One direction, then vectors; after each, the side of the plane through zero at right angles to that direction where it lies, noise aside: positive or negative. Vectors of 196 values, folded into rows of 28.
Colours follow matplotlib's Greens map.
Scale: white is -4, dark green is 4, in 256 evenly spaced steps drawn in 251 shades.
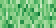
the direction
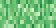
negative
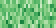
positive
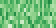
negative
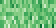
negative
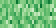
negative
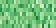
positive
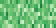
negative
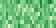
negative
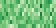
negative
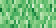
positive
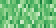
negative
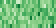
positive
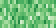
negative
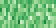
negative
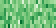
positive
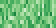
negative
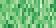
positive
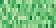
positive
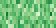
negative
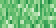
negative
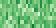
negative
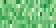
negative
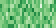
positive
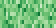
positive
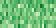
negative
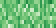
negative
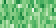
negative
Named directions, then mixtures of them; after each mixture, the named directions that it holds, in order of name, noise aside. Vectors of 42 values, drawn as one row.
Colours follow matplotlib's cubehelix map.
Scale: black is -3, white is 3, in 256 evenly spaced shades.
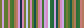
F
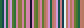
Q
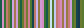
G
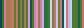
F, G, Q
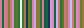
F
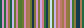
G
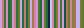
F, Q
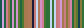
G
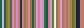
F, G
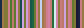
F, G, Q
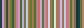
F, G, Q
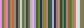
F, G, Q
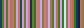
F, G, Q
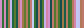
G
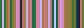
F, G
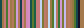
F, G, Q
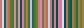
F, Q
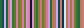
Q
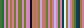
G, Q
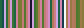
Q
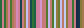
F, G, Q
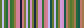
F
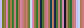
G, Q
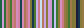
F, G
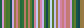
G
